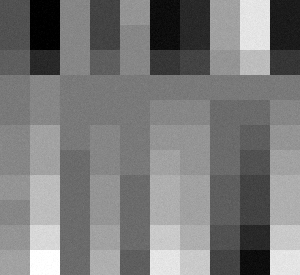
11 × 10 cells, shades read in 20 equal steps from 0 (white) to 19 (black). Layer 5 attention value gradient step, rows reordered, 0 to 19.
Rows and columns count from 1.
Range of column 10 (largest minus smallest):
15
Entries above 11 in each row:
6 6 6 0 0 1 1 2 2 2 3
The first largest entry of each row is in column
2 2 2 1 8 9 9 9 9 9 9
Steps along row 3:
up down up down up down down down up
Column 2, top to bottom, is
19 19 16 9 9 7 7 5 5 3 0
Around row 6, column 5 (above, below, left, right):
10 10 9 8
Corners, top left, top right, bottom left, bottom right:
13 17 7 2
